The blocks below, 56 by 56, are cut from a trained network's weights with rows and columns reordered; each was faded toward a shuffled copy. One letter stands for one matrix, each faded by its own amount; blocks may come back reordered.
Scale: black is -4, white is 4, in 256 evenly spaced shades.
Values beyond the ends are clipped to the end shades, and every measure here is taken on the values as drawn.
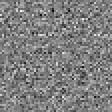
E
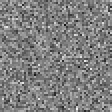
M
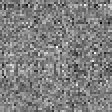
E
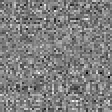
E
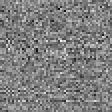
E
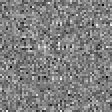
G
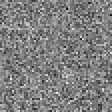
M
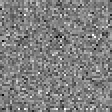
G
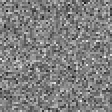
M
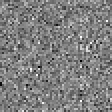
G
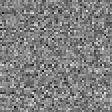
E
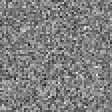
M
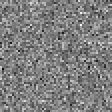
M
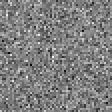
M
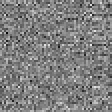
E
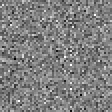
G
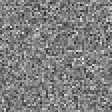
M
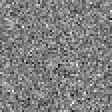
M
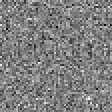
G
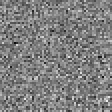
E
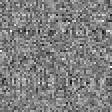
E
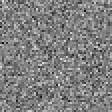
M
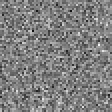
M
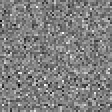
G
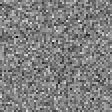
M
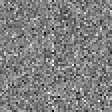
G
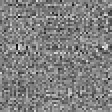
E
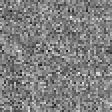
E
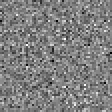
G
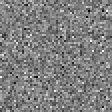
G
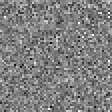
G
